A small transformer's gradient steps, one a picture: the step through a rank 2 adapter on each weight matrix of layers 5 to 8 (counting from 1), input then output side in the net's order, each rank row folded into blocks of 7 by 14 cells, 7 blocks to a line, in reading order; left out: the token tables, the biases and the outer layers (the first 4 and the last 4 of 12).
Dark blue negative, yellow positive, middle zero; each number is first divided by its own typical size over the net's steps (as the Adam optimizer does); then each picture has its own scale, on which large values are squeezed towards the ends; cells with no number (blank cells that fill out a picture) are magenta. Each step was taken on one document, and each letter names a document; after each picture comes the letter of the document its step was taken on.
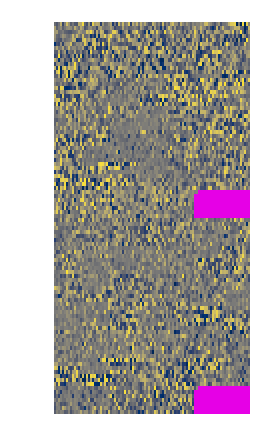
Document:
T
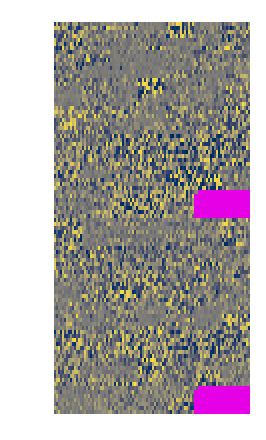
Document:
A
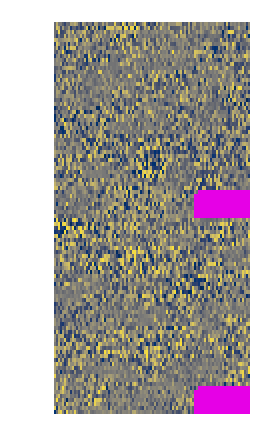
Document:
A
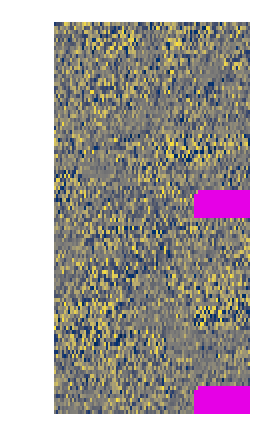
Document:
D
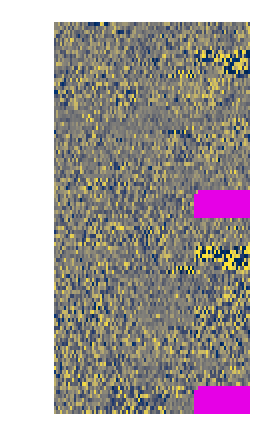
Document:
D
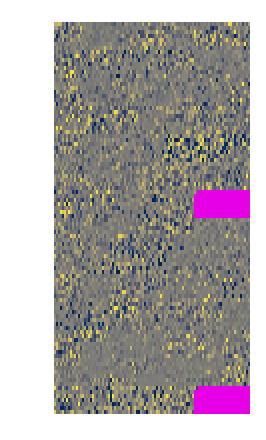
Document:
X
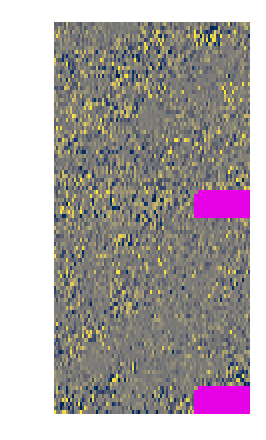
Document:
X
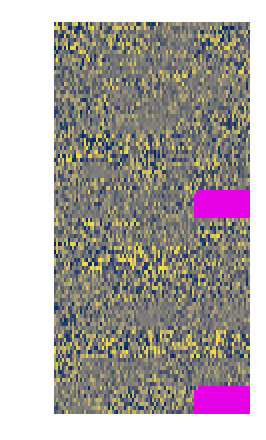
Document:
A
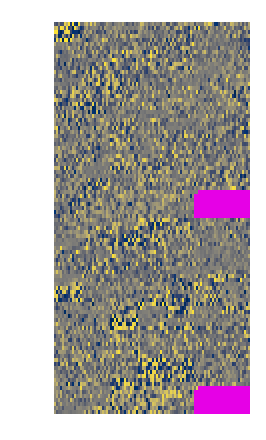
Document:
D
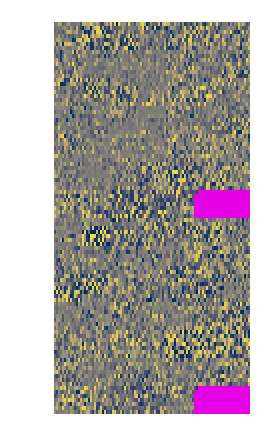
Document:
D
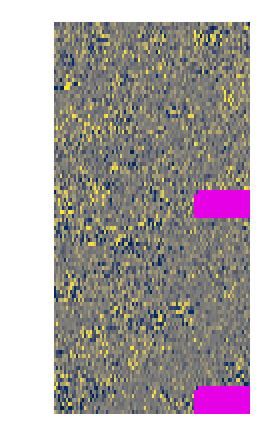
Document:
X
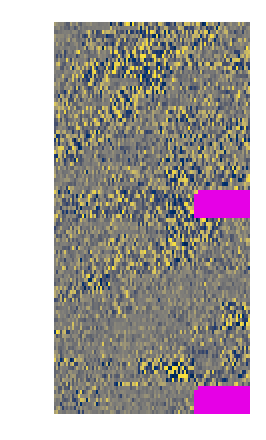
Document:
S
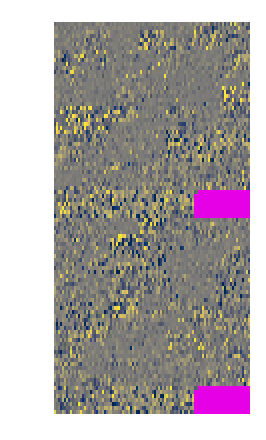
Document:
X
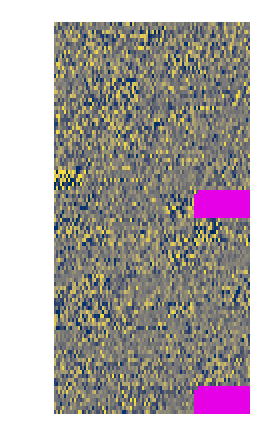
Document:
S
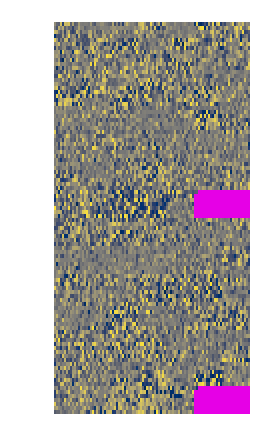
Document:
D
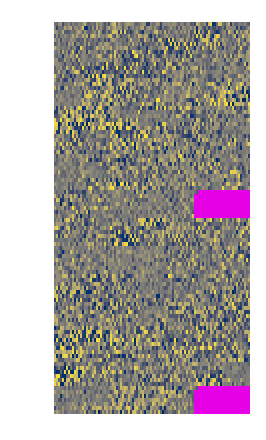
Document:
D
